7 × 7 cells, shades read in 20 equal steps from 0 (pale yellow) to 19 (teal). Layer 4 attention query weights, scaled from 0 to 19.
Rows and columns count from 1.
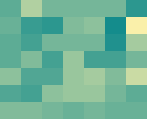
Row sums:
80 83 86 87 66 78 78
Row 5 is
9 14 14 8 7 10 4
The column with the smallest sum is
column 7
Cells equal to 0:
1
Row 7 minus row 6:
-4 -5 2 4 3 1 -1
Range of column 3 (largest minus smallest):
8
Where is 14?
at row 5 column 2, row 5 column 3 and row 6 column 1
